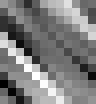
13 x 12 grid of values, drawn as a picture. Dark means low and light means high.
On average the colour sits 50% of the way up the scale. Streaks slant down to the right. The middle left is the roughest part. The ninth with the highest average is the bottom middle.
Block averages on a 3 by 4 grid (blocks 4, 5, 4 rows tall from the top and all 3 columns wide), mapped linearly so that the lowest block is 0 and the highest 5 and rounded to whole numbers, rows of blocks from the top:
1 1 4 4 / 3 1 1 1 / 0 5 5 2
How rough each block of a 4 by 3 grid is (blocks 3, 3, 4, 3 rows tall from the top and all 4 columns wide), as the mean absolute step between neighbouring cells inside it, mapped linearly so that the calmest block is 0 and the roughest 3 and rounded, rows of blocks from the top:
112 / 301 / 321 / 320
